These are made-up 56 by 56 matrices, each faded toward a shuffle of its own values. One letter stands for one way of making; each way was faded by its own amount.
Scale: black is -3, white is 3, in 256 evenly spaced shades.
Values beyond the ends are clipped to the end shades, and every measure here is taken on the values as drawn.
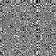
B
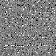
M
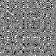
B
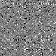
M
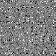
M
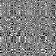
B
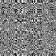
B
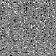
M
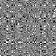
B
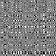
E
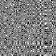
B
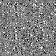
M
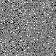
M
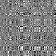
E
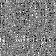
M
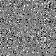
M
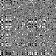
B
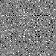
M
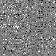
M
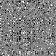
M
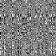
B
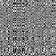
E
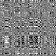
E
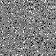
M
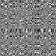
E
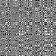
E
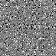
M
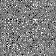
M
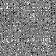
M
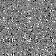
M
